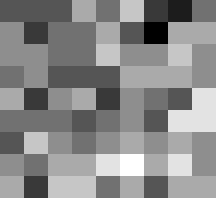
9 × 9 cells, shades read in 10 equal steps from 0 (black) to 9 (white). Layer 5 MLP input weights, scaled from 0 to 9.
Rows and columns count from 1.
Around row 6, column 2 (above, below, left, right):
2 7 4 4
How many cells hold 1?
1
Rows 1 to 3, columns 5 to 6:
4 7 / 6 3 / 7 5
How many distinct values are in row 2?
6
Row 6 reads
4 4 4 3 4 5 3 8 8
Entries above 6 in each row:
1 0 2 0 1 2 1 3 2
